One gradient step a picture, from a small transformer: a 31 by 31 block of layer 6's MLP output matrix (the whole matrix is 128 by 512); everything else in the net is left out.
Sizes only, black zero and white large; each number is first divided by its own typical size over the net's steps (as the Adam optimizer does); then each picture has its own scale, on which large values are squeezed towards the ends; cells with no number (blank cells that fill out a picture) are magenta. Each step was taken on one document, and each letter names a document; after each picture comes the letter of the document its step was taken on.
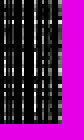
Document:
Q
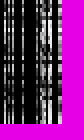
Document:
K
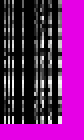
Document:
K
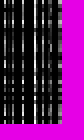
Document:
Q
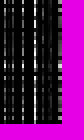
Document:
Q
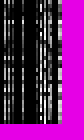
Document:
K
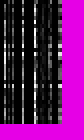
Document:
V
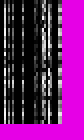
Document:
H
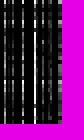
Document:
Q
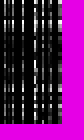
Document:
Q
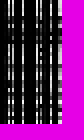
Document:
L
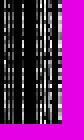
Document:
K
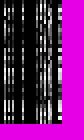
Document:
K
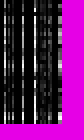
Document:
V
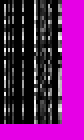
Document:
H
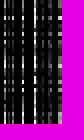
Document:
V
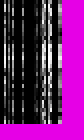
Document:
H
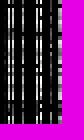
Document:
L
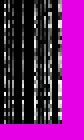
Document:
H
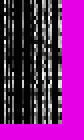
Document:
H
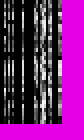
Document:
K
